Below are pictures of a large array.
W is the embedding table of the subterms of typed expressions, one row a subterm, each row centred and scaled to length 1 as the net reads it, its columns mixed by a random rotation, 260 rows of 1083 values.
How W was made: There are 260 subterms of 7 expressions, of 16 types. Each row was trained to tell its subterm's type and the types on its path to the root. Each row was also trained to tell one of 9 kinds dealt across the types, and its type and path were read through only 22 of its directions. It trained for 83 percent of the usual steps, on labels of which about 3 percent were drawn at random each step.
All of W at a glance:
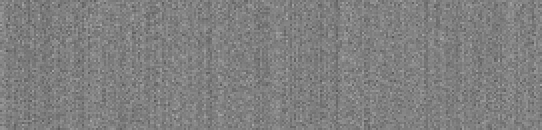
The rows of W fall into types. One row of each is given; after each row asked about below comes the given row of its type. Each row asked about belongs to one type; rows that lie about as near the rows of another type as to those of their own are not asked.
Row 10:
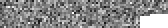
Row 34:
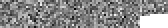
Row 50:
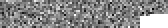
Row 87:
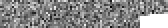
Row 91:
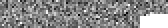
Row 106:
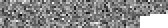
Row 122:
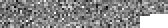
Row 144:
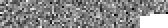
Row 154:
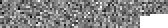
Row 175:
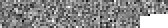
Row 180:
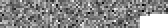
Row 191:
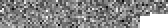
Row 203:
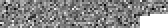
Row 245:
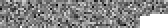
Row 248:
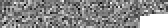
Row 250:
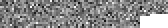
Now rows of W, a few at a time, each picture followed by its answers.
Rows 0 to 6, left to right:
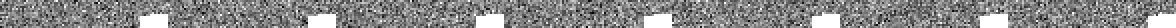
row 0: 10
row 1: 180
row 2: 245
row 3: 50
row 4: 144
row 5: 10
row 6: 91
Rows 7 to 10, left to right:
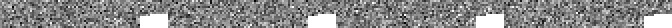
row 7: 106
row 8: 106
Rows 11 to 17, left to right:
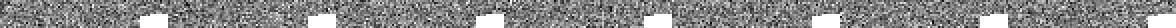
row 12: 154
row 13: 180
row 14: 144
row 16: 122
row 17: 50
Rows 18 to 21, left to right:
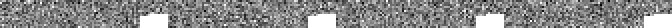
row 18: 248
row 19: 50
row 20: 180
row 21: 34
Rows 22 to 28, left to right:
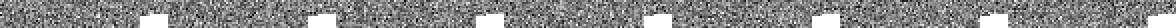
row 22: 144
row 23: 250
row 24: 154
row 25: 50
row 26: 50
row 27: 250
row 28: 203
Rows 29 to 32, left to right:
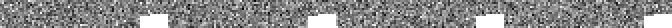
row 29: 175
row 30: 154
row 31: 175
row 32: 34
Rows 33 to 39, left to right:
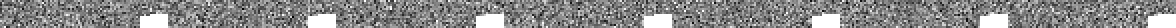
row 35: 248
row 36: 203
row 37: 106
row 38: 248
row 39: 106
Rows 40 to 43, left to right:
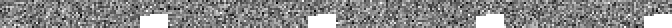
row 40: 248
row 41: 50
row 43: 245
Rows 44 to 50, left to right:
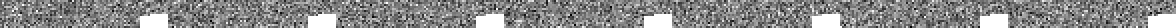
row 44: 10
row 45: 154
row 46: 87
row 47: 248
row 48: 180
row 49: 91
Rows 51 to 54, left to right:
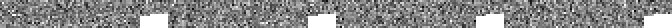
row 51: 122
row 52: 154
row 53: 248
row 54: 180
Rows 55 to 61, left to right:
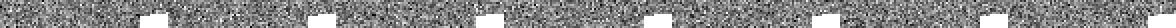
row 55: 87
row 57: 144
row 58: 34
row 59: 50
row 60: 154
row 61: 34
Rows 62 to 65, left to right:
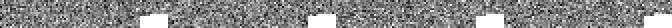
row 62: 10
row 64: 203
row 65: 248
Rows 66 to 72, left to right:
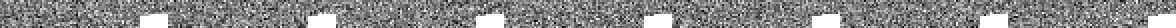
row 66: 180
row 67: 122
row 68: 87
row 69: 87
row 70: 87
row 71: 191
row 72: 154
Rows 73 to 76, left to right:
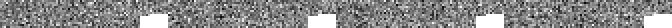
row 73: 122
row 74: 144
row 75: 250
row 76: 144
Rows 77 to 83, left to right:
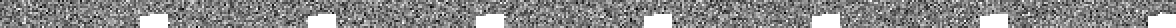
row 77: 245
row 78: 106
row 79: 144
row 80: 248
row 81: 248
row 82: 180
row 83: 122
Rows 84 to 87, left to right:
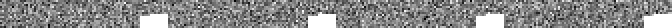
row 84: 154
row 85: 34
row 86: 180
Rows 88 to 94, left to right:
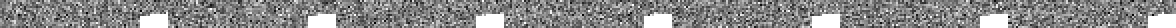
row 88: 106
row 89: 248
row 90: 34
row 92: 144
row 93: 50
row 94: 91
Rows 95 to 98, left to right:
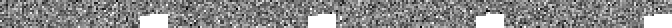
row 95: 10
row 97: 106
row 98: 245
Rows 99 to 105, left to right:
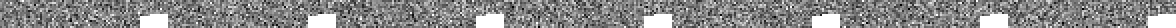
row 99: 87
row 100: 180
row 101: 122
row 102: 250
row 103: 122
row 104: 122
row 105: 203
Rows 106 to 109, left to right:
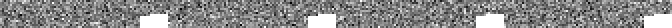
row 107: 191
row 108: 34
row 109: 191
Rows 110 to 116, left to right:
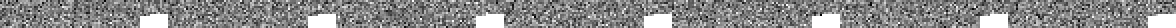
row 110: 10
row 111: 10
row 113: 248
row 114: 154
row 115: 91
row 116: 248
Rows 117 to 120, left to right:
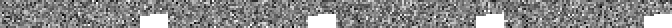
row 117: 175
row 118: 106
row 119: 175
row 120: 175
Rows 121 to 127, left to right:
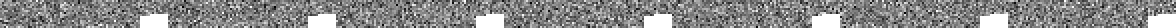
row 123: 175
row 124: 144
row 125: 106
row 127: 250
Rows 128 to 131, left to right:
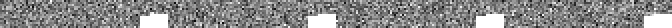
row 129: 250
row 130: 122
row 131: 91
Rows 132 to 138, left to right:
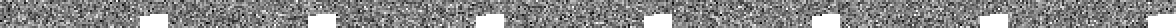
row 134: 154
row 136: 154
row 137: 106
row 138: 87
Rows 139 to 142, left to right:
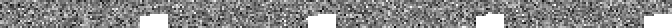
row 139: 50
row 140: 106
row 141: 50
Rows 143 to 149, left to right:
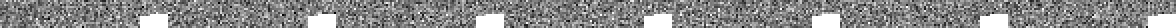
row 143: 250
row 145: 87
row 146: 122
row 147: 91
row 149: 175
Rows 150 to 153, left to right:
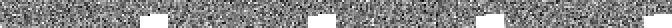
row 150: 122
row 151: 203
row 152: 50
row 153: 180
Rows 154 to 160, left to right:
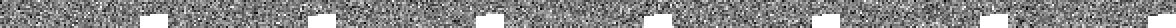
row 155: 10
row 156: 250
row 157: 191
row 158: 175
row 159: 34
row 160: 122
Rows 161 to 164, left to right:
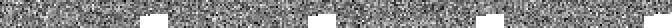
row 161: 91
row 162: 154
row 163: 122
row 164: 248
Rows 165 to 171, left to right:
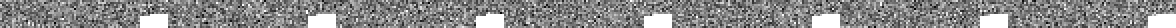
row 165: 203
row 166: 248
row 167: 106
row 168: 245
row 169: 50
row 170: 34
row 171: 180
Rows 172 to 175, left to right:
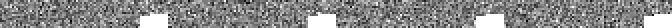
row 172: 248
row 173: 250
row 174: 144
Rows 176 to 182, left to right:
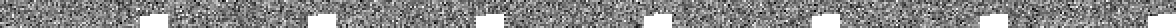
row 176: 10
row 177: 91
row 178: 91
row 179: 245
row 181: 50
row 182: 122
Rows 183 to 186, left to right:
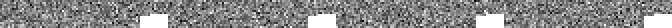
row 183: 191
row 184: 50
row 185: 175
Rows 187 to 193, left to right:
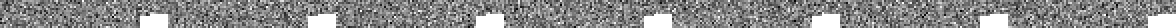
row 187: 250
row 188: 87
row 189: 245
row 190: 10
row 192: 250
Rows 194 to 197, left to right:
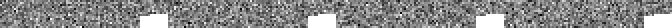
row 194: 10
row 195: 245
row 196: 144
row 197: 91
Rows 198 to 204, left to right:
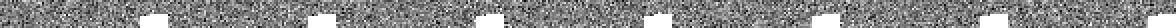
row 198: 144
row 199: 191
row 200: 203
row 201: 250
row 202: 50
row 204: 180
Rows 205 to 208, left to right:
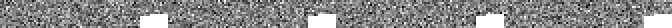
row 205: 245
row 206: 250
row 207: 87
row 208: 203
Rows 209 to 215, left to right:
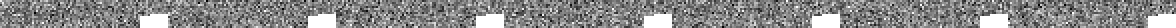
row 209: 122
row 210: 87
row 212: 203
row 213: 250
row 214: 87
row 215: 175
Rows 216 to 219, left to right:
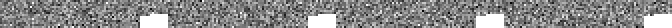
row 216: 250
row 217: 144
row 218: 203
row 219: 245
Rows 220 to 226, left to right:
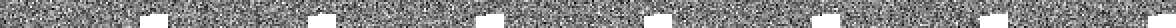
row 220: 50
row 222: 154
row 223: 106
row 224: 203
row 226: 50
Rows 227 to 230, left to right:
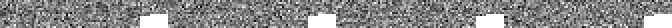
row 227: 248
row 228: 191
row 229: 144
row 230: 250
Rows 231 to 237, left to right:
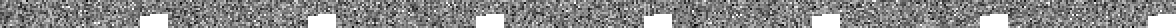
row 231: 154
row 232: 122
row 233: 245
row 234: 87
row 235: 250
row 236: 50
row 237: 144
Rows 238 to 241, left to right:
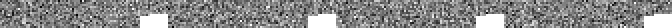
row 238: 245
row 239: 154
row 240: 180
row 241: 106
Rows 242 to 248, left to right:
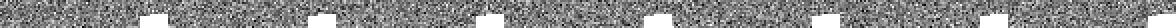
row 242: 144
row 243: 248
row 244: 91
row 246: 175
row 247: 122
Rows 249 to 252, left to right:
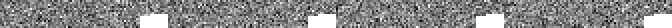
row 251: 106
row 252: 106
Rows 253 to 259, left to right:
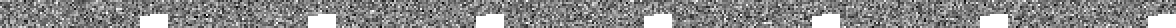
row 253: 91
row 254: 144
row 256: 122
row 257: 106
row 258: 144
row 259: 106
